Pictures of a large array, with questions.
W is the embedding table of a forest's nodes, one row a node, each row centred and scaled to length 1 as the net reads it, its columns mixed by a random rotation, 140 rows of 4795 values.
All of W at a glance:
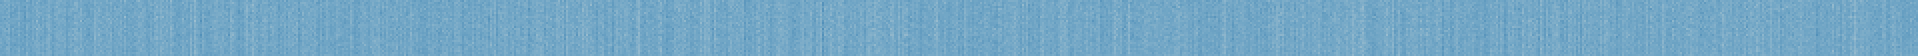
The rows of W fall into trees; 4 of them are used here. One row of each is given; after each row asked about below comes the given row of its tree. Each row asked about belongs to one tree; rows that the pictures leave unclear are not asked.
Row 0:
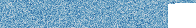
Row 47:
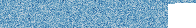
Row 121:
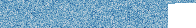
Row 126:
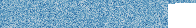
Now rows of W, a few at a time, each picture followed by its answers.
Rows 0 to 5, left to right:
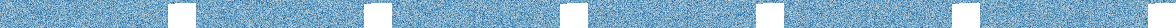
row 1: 47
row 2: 121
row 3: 126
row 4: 121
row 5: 126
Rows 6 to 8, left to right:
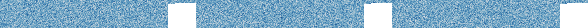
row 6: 126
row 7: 0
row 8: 0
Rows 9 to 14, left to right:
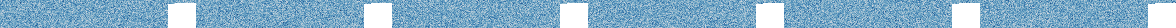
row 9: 47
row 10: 126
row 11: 126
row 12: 0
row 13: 126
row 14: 121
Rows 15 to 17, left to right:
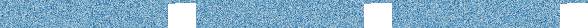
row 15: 121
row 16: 126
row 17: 47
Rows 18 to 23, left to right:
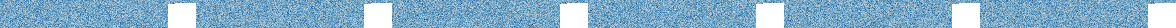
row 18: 0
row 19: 121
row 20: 0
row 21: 126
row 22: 126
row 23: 0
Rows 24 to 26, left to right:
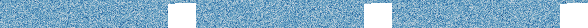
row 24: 0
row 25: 126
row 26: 0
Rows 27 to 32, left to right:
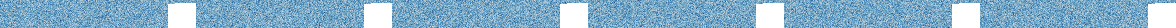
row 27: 126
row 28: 47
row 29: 0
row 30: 0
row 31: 0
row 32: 121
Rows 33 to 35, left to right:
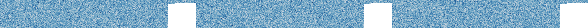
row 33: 47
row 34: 47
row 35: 47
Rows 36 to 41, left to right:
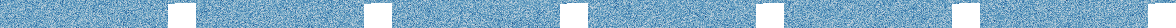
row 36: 47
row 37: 126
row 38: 0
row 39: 0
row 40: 121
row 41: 126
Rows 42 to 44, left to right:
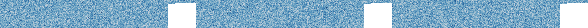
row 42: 121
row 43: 121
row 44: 47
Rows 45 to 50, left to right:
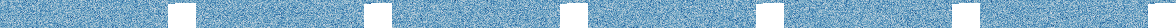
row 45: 126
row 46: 0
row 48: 47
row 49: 47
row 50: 0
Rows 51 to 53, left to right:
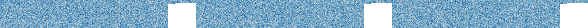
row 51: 0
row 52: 0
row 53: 47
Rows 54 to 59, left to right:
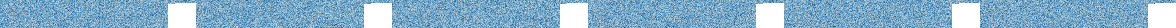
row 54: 126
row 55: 0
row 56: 47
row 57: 126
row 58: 126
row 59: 126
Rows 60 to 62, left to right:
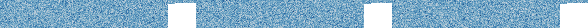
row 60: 47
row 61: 0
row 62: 47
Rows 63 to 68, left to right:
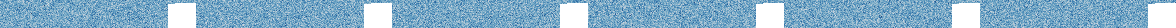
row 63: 121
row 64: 126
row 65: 126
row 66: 121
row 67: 47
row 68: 121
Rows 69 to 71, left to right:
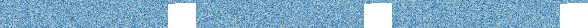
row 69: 47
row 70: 0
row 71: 126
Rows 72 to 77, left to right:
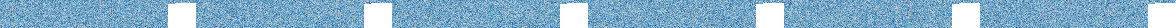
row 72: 0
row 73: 0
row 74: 0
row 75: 47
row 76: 121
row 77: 126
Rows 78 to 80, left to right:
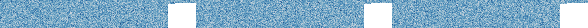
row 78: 0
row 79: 126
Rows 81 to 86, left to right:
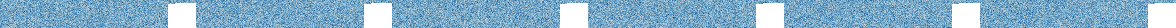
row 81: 126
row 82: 0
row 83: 47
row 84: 0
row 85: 0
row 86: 0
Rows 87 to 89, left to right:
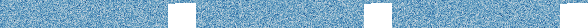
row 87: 126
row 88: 0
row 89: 0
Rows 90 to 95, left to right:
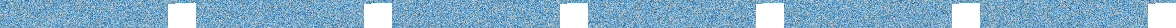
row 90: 121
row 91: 0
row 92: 126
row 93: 47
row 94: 126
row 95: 126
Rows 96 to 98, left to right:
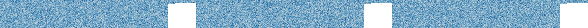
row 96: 0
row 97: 47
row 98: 126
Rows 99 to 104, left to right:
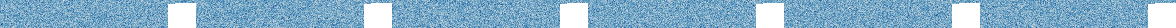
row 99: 126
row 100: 0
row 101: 47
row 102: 126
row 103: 126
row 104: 47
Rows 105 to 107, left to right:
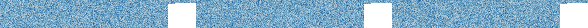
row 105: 121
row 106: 47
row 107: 0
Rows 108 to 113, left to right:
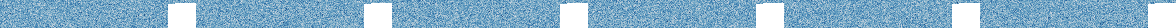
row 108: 47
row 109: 126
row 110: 0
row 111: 121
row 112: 0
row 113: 0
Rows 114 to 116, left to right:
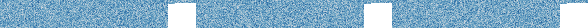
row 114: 47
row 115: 47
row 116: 47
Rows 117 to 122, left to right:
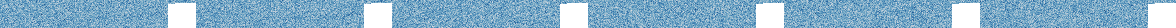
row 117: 126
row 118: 126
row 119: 0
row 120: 47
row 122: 47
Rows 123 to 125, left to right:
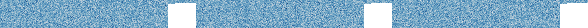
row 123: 126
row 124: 126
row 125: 126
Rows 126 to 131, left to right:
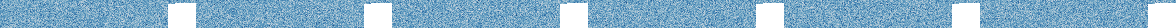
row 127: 0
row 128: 126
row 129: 47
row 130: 47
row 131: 47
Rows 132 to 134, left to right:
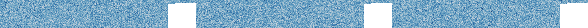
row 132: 121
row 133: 0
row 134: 126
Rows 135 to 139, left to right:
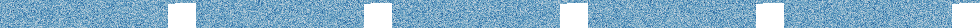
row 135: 0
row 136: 47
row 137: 126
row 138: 47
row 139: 126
